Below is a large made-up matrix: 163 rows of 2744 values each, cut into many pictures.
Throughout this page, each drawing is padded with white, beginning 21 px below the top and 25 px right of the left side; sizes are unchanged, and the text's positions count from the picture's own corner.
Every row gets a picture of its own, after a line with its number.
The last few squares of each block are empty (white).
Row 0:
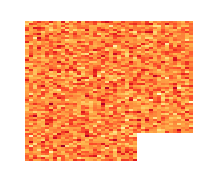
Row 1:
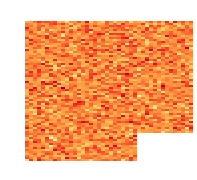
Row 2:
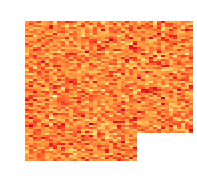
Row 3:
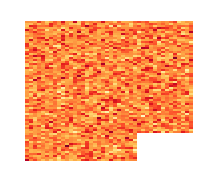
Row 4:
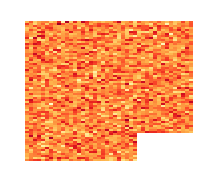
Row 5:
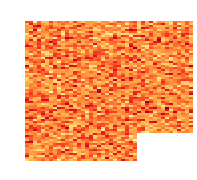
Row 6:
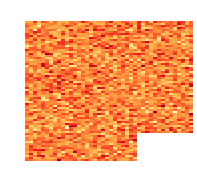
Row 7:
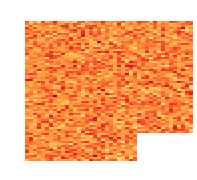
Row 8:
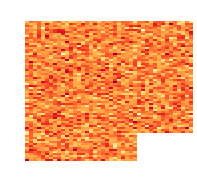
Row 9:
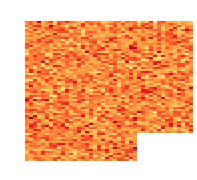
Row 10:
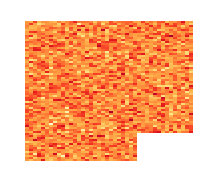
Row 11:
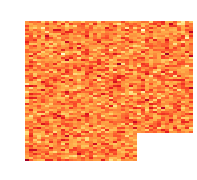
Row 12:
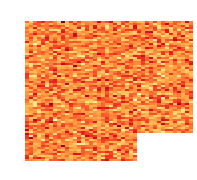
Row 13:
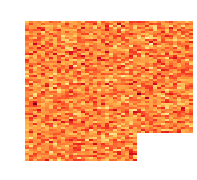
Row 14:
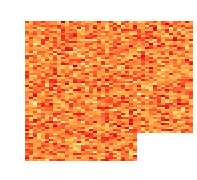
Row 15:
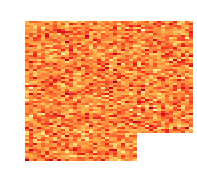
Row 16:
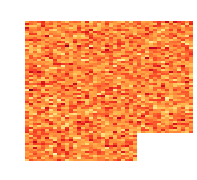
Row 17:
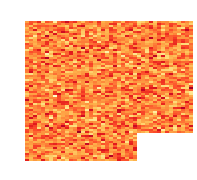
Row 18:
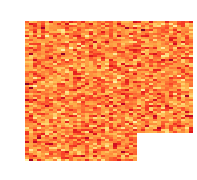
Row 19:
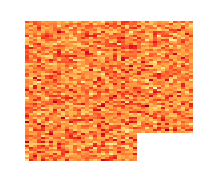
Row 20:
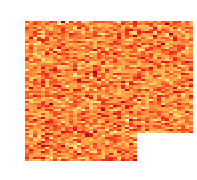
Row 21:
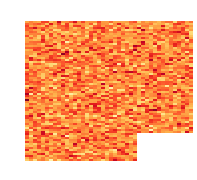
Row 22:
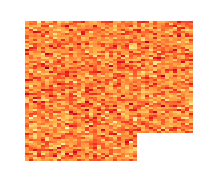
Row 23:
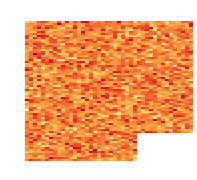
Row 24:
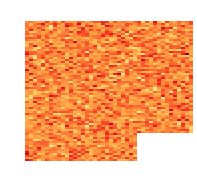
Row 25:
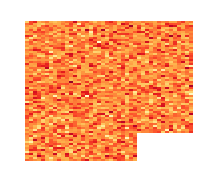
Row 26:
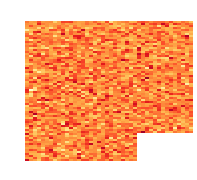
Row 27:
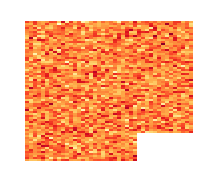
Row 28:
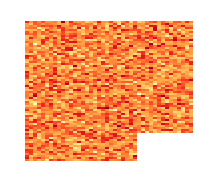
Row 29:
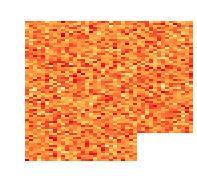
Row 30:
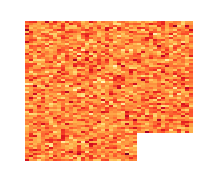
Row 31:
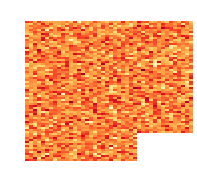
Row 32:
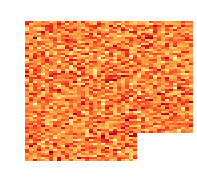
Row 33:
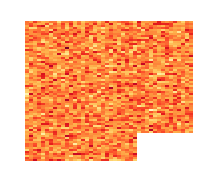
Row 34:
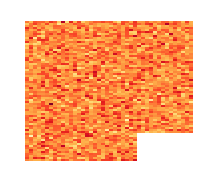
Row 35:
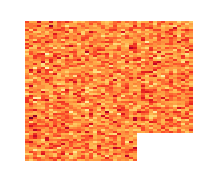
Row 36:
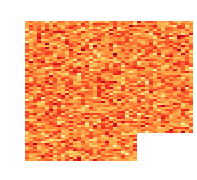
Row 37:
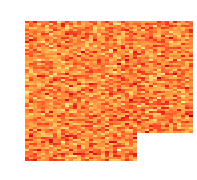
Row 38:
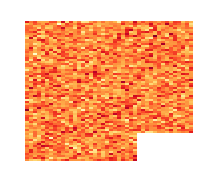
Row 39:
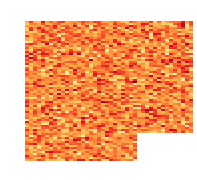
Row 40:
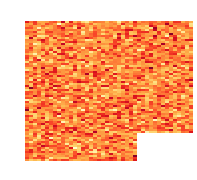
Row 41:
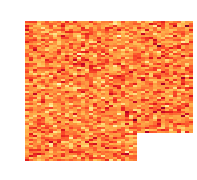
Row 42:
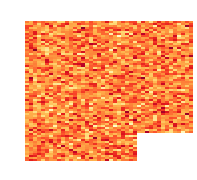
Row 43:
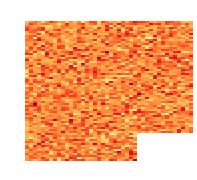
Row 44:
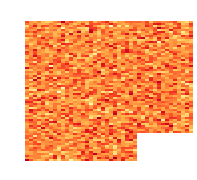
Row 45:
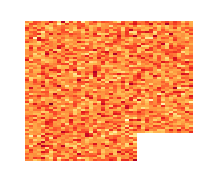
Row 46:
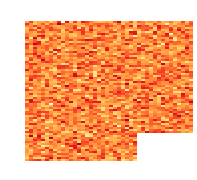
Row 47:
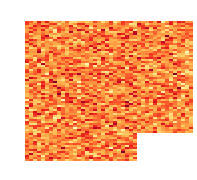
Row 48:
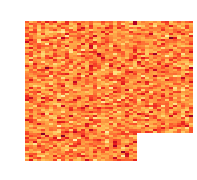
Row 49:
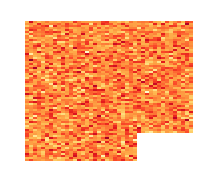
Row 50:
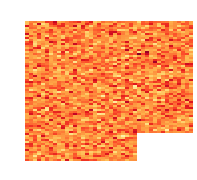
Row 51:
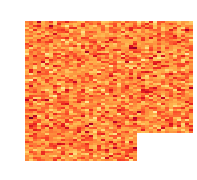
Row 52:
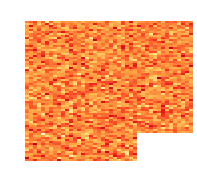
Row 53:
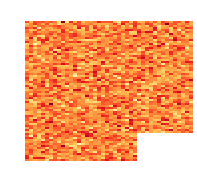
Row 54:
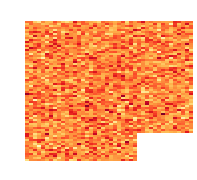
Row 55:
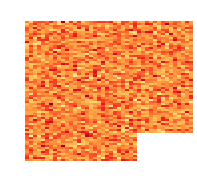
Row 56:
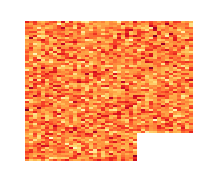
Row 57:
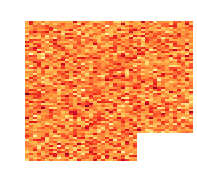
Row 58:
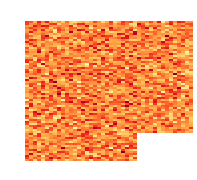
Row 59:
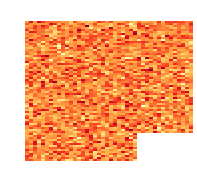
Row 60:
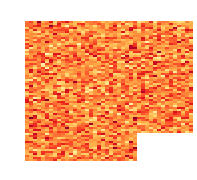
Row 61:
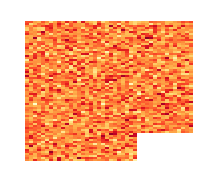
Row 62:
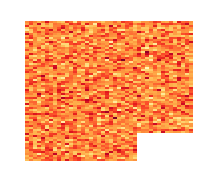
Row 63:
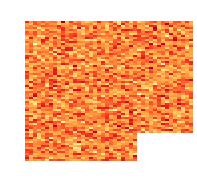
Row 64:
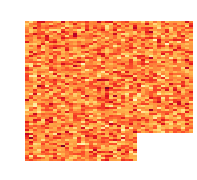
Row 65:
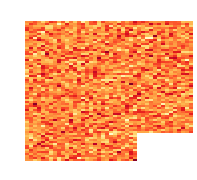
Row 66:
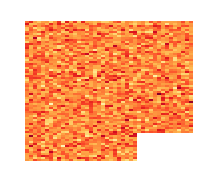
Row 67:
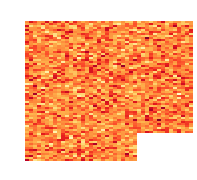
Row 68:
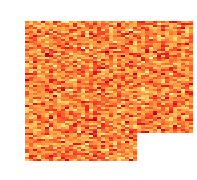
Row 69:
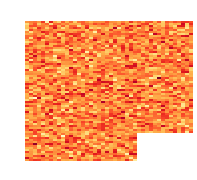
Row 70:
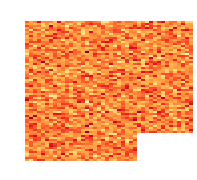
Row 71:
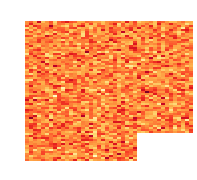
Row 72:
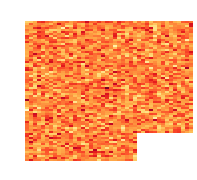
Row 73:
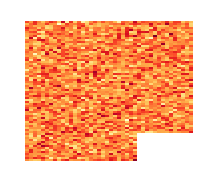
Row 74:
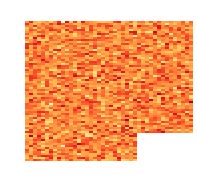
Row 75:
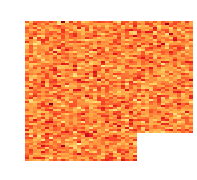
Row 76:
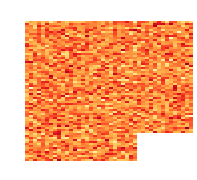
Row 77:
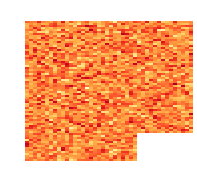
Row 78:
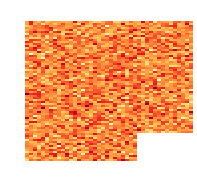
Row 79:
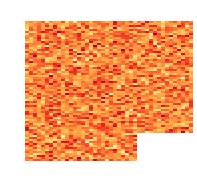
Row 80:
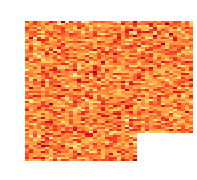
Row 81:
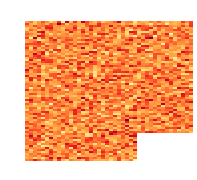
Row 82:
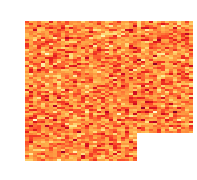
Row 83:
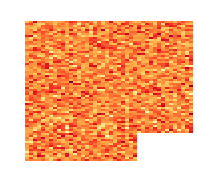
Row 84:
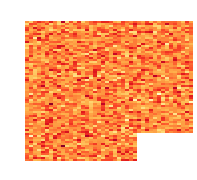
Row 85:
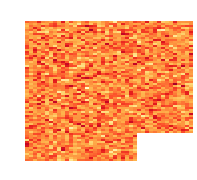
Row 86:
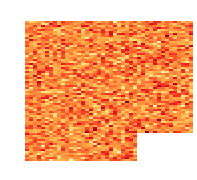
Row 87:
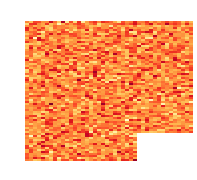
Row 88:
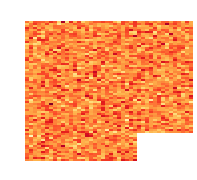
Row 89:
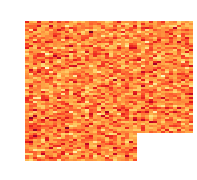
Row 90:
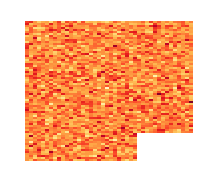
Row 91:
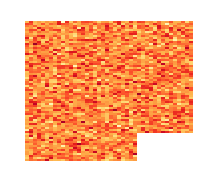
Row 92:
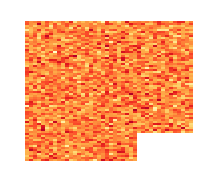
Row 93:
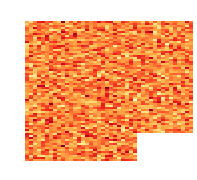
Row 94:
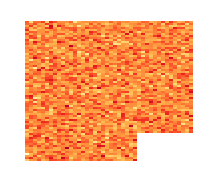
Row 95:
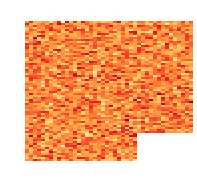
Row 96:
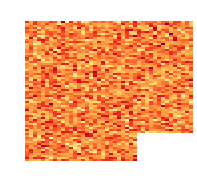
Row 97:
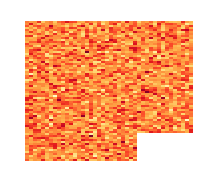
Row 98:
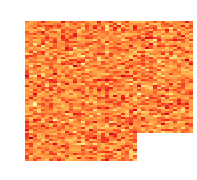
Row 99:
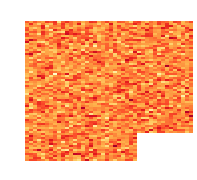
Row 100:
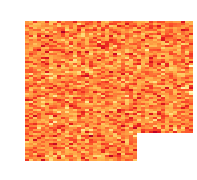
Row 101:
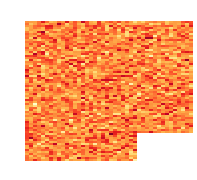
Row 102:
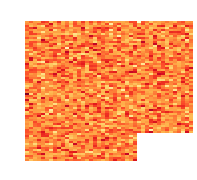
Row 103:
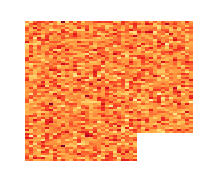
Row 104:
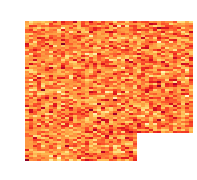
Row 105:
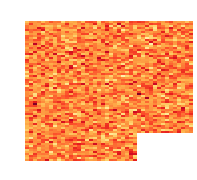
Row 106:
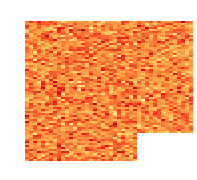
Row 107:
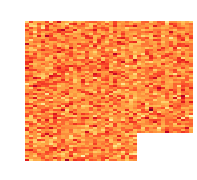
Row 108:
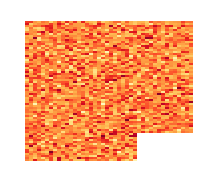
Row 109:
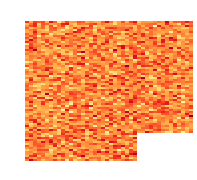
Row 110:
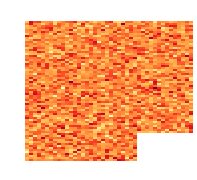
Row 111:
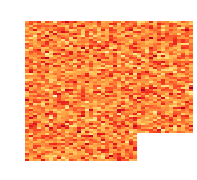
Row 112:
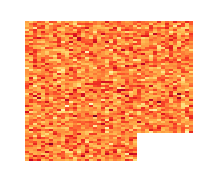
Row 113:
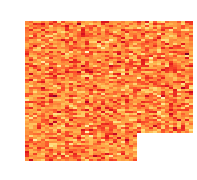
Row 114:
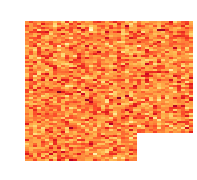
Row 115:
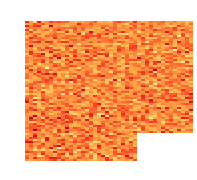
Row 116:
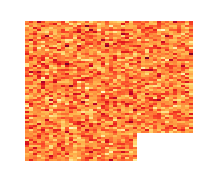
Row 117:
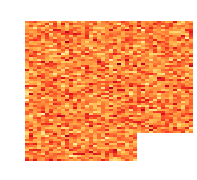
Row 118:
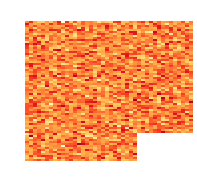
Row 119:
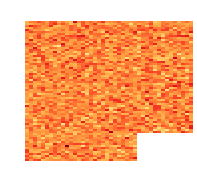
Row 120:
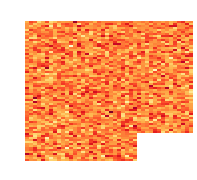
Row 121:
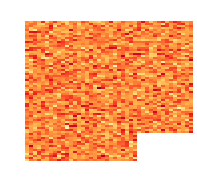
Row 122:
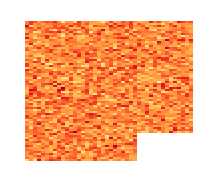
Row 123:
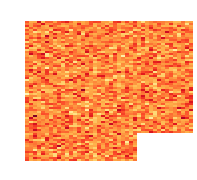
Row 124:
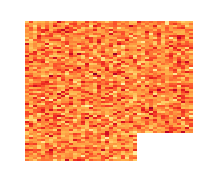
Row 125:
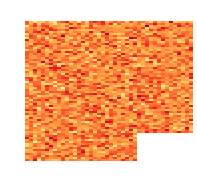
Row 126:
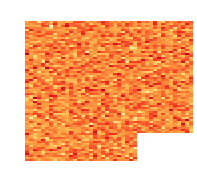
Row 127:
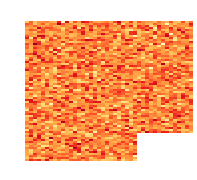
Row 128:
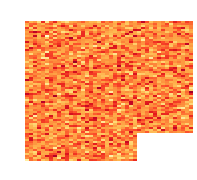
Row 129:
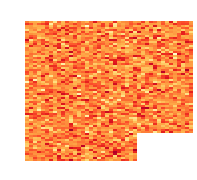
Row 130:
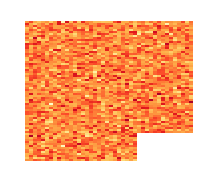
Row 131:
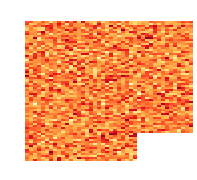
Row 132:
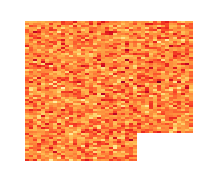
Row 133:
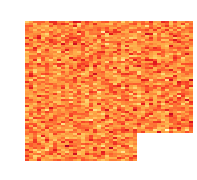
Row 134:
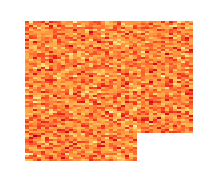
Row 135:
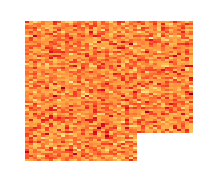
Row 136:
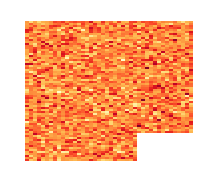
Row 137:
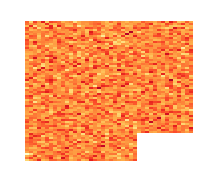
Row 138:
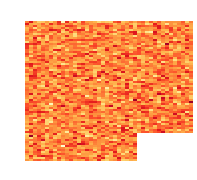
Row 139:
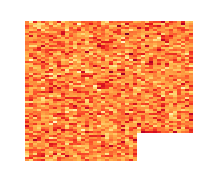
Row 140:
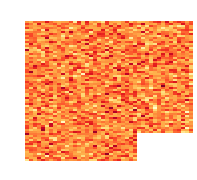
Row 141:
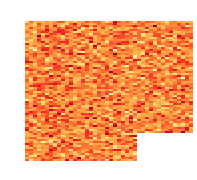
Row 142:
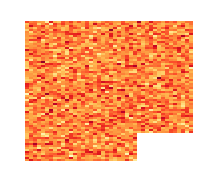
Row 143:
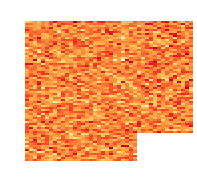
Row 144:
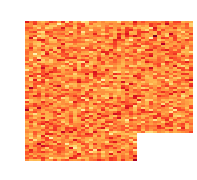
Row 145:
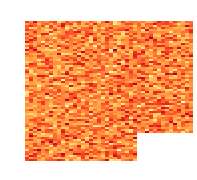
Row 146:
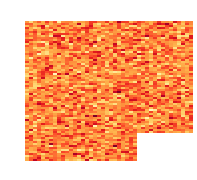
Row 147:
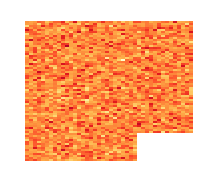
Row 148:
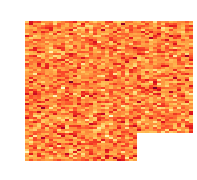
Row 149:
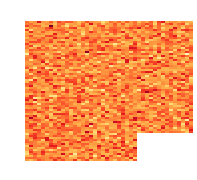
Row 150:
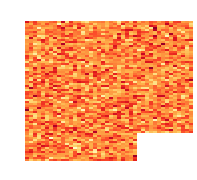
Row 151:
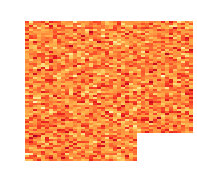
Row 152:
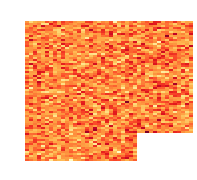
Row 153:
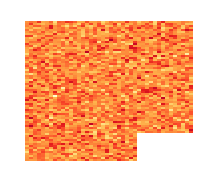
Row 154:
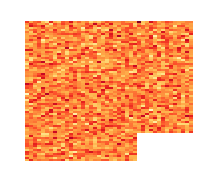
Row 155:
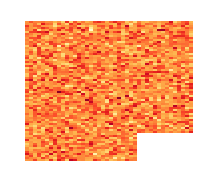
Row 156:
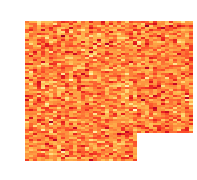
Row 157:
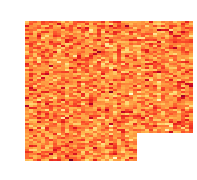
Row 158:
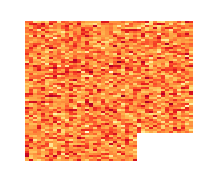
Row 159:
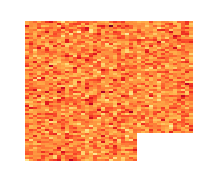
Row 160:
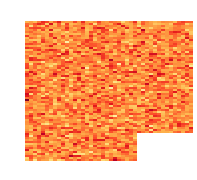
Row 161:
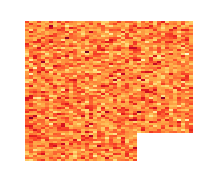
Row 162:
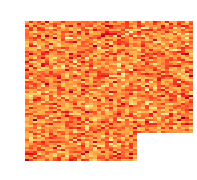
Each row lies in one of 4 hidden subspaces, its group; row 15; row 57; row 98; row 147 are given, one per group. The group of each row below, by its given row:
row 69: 15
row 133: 147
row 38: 98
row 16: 147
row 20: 98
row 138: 98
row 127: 98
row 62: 147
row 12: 98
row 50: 147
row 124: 15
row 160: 15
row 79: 15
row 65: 98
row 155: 147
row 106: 147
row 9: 57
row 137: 57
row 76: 15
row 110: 57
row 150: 98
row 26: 147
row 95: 98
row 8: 15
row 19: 147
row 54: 57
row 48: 15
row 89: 57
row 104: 147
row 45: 98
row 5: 57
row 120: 57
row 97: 57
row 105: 98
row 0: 98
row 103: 98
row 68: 57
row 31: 147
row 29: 147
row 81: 98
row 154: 15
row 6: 57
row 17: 57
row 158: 57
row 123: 57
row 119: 147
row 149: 57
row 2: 57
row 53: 98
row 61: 98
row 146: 15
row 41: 15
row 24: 57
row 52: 15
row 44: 147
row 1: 147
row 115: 57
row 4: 98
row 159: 147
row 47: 147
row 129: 147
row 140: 147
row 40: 98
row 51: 57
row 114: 147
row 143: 147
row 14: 98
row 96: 98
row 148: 57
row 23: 98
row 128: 57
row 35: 57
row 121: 57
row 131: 98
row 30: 15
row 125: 147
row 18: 15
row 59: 147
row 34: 98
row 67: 15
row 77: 147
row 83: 57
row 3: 147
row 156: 147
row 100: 57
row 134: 57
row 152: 147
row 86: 147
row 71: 57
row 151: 57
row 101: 98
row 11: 15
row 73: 98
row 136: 147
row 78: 57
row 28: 98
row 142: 15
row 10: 57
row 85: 147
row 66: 98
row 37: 15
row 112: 15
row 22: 57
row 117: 15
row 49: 57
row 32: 98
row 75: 98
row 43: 98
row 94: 57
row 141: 15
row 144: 98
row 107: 15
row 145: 15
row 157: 147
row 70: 57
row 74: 98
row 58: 147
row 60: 57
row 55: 98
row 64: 98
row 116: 147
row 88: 98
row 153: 57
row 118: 98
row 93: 98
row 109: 15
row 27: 98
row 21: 15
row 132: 147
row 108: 98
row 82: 57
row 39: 15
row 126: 57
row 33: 15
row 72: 98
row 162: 57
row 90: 98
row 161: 57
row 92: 147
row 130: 98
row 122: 147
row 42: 15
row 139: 57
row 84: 98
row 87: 98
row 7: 57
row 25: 57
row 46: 98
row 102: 15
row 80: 98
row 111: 57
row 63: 98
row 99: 15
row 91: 98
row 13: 98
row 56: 98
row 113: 57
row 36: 15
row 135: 57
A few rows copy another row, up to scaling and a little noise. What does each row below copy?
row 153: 2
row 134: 151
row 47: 58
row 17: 111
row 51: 9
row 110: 148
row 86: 152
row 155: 114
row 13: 105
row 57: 78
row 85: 77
